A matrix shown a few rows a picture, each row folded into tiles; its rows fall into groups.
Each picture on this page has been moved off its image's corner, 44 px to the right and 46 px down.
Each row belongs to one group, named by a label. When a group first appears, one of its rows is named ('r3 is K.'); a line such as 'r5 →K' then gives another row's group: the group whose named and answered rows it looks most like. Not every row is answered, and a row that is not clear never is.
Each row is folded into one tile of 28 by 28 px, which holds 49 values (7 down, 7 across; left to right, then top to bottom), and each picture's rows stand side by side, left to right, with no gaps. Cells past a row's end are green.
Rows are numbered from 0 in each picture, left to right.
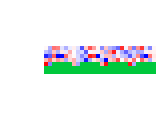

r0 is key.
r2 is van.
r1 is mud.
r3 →key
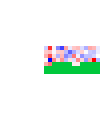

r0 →van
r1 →mud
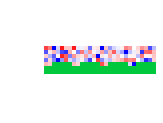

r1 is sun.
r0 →mud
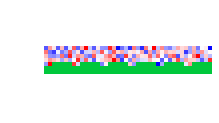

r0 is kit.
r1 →key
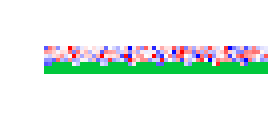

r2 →kit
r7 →kit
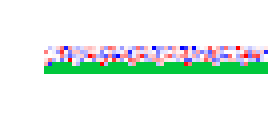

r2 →key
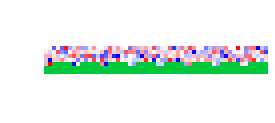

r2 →key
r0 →van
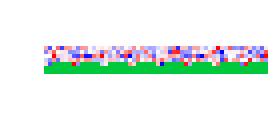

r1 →key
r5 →key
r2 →kit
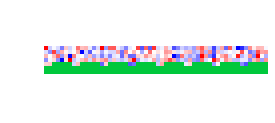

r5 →mud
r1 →kit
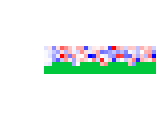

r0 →mud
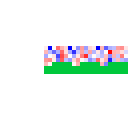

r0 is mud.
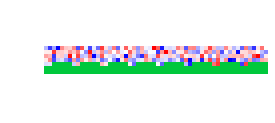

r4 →kit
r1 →van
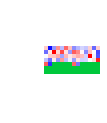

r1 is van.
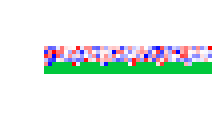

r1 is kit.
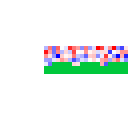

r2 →key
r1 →sun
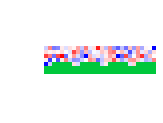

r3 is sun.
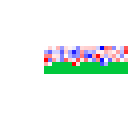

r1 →key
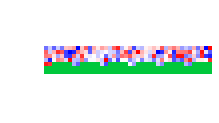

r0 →van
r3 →kit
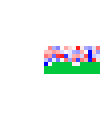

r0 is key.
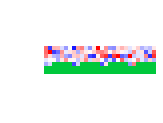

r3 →kit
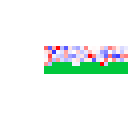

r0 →key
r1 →mud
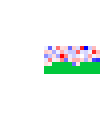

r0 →mud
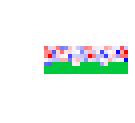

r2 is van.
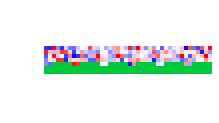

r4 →kit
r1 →key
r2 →mud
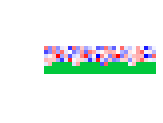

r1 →sun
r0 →sun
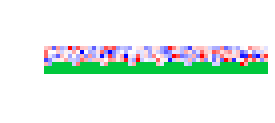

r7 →key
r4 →mud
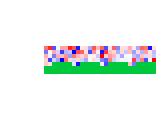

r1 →kit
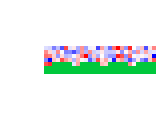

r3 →sun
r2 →mud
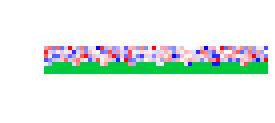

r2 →sun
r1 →sun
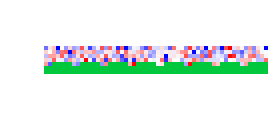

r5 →kit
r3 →van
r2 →van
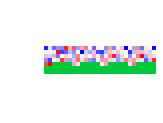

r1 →key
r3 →sun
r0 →van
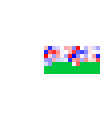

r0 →kit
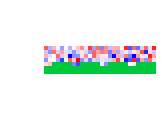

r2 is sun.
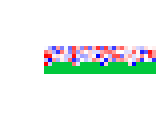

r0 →van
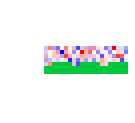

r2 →mud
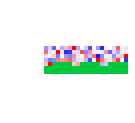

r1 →sun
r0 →van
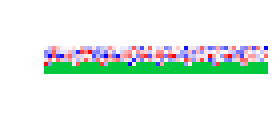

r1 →van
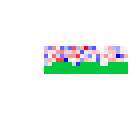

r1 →key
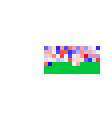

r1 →sun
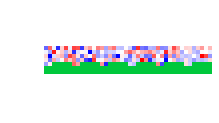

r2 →key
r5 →mud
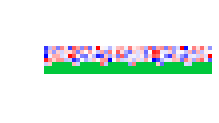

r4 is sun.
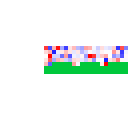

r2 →van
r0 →key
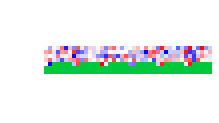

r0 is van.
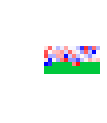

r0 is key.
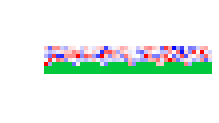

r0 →key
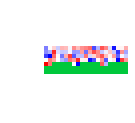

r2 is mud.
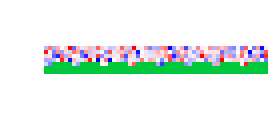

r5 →mud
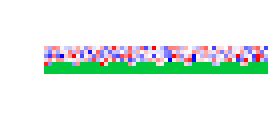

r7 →mud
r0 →key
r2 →key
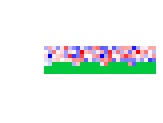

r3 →kit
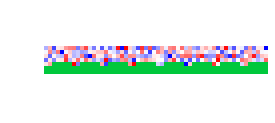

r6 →key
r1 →key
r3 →van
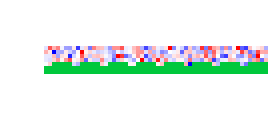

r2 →mud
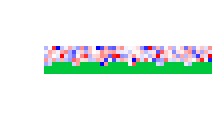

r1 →sun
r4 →kit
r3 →van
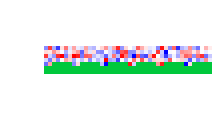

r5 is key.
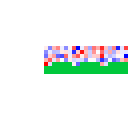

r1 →kit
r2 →sun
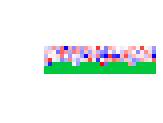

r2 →key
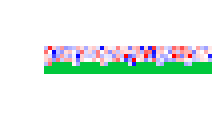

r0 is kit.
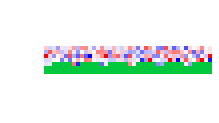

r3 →mud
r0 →kit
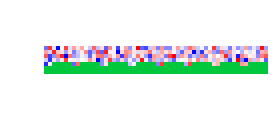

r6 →sun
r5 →kit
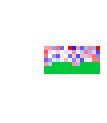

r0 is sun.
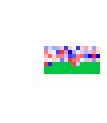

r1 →key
